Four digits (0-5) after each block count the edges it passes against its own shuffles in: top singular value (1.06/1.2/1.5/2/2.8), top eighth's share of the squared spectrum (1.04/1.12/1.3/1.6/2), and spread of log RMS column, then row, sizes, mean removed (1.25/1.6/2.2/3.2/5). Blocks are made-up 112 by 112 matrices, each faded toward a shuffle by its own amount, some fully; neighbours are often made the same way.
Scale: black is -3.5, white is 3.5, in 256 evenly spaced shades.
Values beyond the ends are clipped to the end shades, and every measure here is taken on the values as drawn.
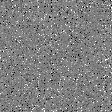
3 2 1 0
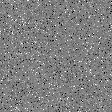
0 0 0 0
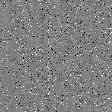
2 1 1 0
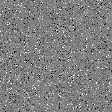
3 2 1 0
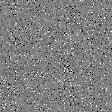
3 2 1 0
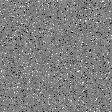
2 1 0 0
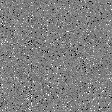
3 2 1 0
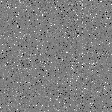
2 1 0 0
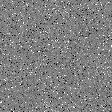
2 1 0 0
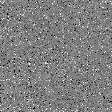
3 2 1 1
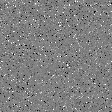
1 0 0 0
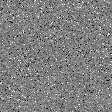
1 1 0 0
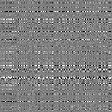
5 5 3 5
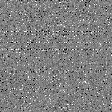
4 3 1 2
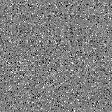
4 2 1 2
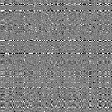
5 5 3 4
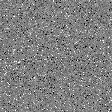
2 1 0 0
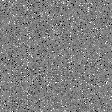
3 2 1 0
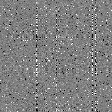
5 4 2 2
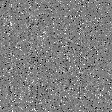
3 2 1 0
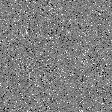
3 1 0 0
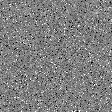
1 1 0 0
